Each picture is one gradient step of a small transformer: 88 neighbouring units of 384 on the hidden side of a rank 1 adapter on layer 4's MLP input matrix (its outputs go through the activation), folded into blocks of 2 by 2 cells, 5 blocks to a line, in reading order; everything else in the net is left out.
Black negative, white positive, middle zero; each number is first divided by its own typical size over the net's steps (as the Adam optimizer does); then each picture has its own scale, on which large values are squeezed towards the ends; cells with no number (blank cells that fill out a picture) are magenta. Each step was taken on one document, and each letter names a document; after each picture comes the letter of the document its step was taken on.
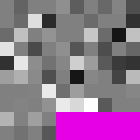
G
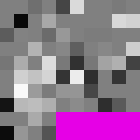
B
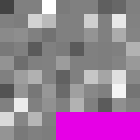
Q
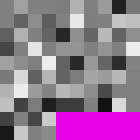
B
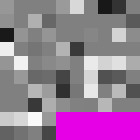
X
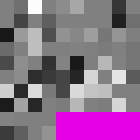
B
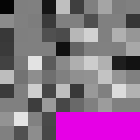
X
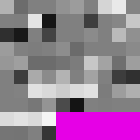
X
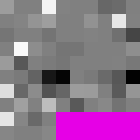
Q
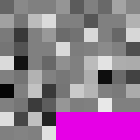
X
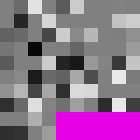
B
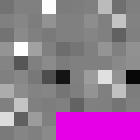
Q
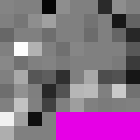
Q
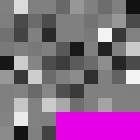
G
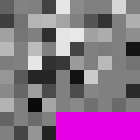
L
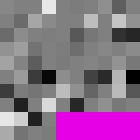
Q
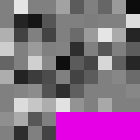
G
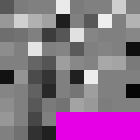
L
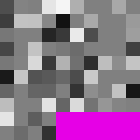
L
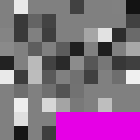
G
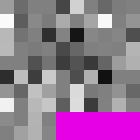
L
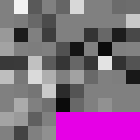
G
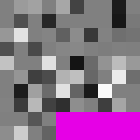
B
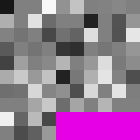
X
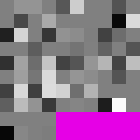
B
